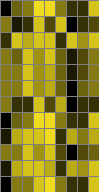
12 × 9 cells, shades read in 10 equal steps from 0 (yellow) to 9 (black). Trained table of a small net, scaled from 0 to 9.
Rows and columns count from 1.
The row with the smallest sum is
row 3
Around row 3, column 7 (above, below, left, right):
9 8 7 3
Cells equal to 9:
7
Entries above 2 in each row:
6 7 3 7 7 7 7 6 3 7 3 6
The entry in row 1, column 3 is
4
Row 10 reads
4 4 1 3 1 6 9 6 5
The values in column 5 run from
0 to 6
